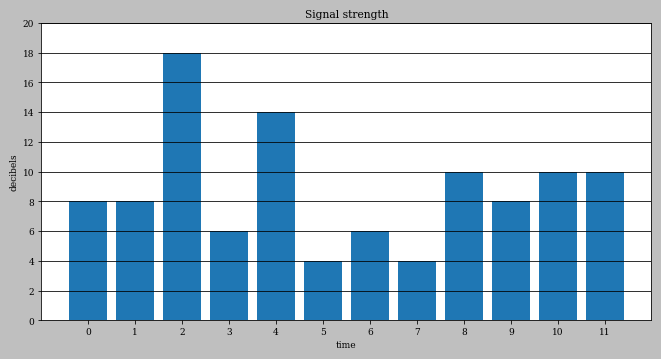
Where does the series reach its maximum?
2
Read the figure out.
Title: Signal strength
x-axis: time, ticks 0 1 2 3 4 5 6 7 8 9 10 11
y-axis: decibels, ticks 0 2 4 6 8 10 12 14 16 18 20
Values:
8 8 18 6 14 4 6 4 10 8 10 10
